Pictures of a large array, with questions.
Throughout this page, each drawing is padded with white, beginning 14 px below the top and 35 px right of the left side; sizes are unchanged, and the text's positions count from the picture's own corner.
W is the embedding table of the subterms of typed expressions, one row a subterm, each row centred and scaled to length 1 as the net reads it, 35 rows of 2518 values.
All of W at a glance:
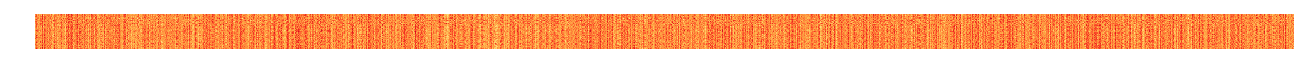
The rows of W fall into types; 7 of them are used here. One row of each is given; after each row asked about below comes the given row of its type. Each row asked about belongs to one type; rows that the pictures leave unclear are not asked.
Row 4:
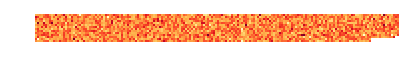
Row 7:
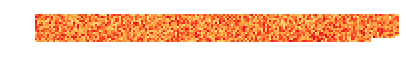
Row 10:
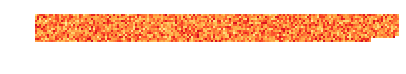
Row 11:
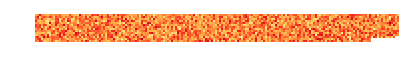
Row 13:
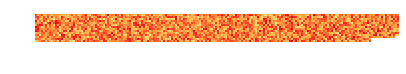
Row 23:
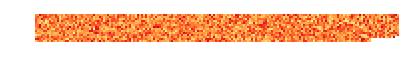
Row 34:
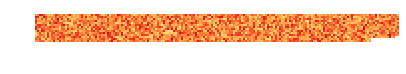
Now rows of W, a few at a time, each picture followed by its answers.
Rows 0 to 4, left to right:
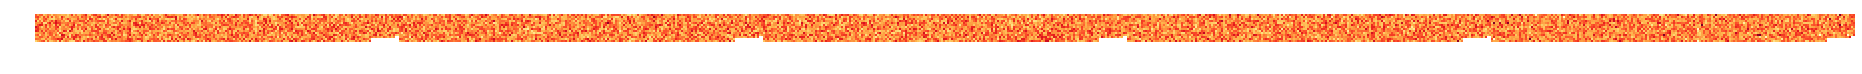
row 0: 13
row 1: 13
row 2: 7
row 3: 4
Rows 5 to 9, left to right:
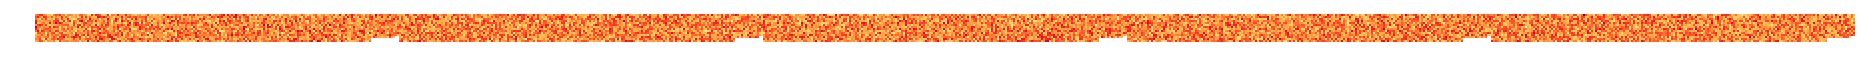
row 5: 34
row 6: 10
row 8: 13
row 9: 34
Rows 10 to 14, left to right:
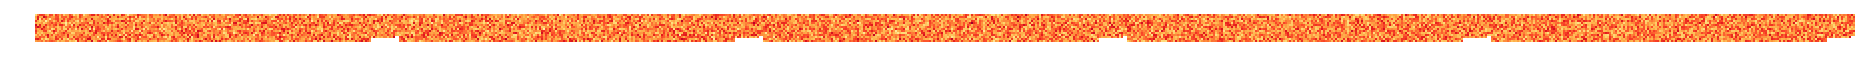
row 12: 13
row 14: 11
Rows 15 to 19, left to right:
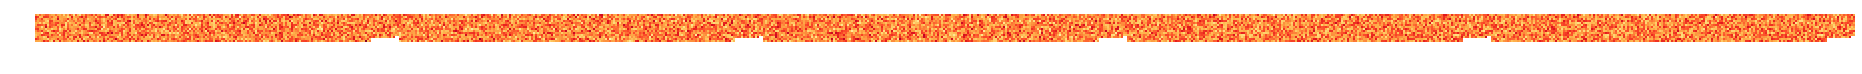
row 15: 4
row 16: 23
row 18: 11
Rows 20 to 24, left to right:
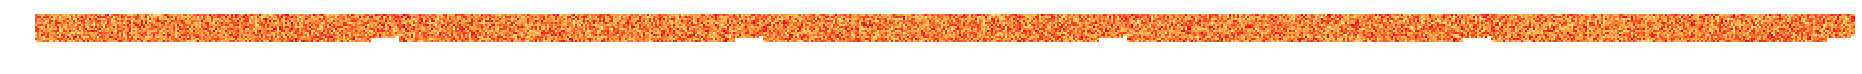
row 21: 34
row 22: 13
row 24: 7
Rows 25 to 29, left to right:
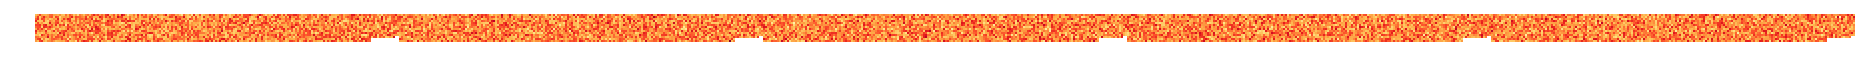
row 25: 11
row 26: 4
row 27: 10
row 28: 34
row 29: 11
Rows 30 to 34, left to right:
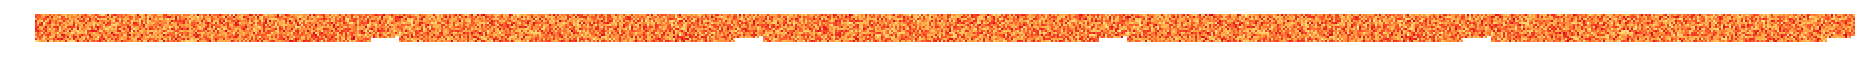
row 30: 7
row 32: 11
